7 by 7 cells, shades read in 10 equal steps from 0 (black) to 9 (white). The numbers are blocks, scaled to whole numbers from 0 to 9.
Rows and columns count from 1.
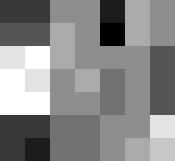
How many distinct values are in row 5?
4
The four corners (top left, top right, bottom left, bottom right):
2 5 2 7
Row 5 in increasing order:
3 4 5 5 5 9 9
